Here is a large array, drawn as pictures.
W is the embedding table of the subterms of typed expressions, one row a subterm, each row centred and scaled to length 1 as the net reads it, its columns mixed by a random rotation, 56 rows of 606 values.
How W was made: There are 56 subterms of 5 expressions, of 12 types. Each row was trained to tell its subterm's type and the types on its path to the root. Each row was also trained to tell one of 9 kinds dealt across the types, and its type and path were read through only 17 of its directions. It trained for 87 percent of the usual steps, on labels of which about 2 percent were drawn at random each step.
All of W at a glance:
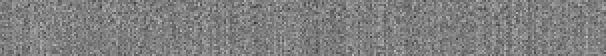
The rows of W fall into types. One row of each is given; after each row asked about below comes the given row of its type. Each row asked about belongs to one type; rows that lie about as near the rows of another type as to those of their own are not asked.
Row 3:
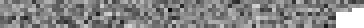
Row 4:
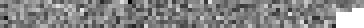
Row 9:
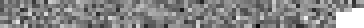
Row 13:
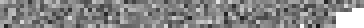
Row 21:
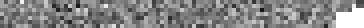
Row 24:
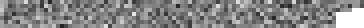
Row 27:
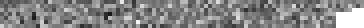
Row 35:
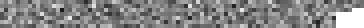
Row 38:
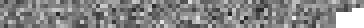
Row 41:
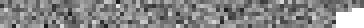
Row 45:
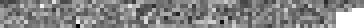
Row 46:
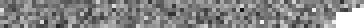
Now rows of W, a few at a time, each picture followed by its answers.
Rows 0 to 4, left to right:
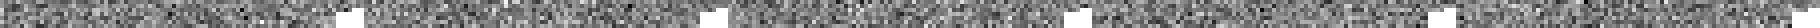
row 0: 46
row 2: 13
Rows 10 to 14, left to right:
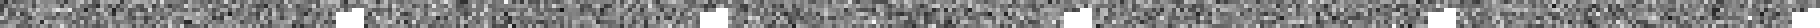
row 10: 38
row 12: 41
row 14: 38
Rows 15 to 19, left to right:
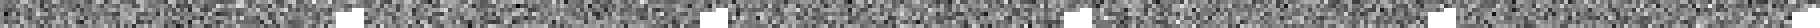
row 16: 38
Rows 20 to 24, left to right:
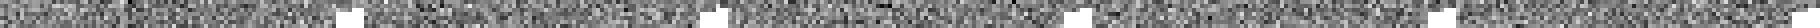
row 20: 4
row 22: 46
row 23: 21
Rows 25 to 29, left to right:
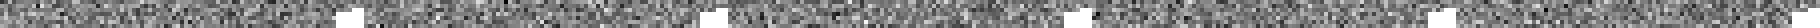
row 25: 45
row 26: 13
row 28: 35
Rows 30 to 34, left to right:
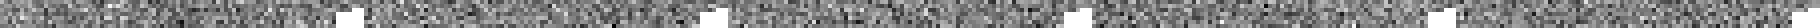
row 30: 41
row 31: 35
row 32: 46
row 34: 38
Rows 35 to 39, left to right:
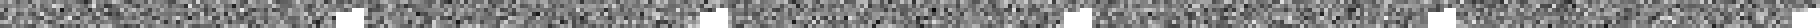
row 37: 9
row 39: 13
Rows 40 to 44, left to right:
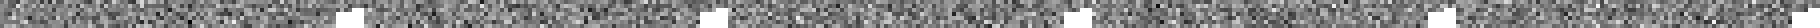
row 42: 46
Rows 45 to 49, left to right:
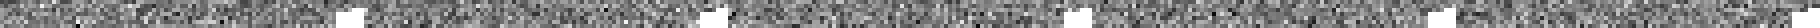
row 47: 35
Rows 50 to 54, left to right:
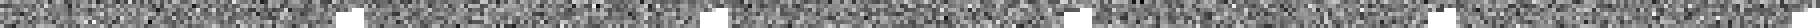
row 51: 13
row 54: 9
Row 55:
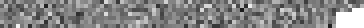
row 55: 41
